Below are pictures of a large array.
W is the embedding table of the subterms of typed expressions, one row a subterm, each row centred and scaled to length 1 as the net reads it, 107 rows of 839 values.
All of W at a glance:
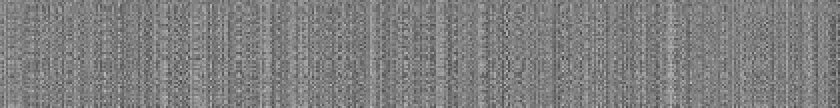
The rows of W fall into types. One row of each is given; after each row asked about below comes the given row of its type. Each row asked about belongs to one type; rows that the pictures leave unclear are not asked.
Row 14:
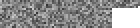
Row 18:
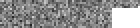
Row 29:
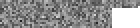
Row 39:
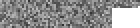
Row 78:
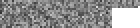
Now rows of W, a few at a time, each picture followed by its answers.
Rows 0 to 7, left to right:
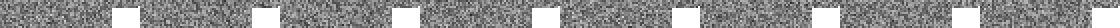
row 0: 78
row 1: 39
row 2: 39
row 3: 14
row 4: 14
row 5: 18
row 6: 78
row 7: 18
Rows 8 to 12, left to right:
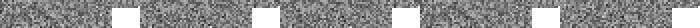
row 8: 78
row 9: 18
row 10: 18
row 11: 78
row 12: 14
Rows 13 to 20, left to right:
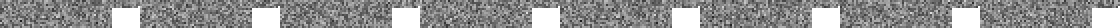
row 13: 29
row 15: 78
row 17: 29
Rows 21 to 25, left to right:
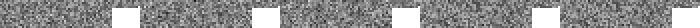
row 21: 78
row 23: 29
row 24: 39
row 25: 39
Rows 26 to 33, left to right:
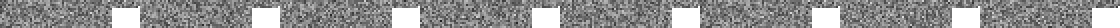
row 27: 39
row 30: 18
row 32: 39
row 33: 14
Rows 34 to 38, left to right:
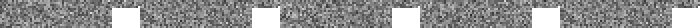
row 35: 39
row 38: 39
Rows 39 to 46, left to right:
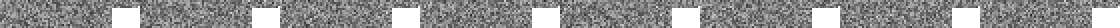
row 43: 78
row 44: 14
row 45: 78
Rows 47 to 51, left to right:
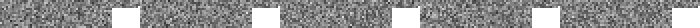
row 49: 39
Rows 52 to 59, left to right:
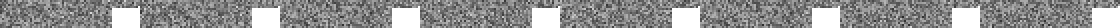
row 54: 39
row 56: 14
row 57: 39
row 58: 18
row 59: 18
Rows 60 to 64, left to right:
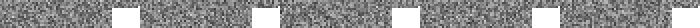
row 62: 78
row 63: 78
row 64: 18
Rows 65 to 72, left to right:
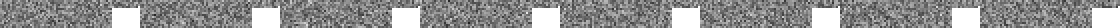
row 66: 78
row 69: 18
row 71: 78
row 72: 29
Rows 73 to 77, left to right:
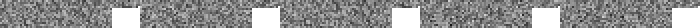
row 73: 29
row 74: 14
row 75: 39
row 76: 14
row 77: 14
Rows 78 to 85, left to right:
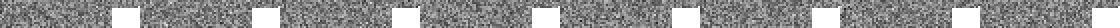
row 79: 14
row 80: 29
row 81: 39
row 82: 29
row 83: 29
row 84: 14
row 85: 78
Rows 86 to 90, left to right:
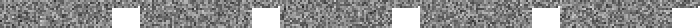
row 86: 78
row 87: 18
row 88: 39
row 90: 14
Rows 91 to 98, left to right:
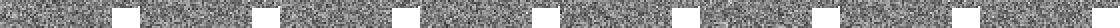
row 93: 14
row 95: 78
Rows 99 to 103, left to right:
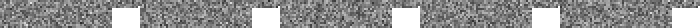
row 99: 14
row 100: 29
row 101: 29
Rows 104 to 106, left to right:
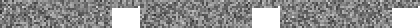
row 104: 78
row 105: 78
